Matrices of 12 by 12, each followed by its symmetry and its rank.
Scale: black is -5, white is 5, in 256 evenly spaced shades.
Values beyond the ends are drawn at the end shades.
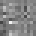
neither, rank two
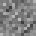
symmetric, full rank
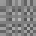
symmetric, rank one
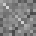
symmetric, full rank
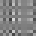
neither, rank one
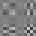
symmetric, rank one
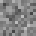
symmetric, full rank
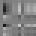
neither, rank one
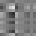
neither, rank one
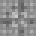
symmetric, rank two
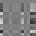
neither, rank one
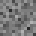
symmetric, full rank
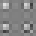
symmetric, rank one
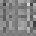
neither, rank two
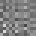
neither, rank two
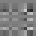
neither, rank one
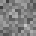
symmetric, full rank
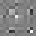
symmetric, rank two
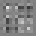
symmetric, rank two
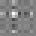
symmetric, rank one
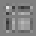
symmetric, rank one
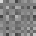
symmetric, rank two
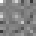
symmetric, rank two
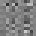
neither, rank two
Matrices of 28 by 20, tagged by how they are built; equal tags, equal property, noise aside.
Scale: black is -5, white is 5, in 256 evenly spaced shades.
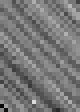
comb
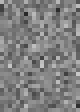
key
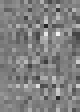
key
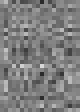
key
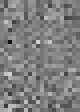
key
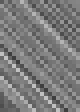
comb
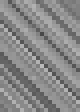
comb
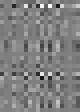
key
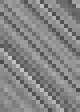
comb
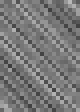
comb
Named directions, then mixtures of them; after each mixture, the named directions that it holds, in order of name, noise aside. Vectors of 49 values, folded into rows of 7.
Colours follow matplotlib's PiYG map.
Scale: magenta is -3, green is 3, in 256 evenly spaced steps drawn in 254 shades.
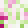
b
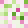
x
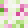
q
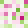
x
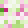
q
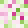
b, x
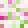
b, q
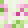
q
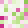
b, x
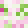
q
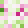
q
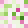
x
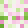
b, x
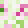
q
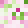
x
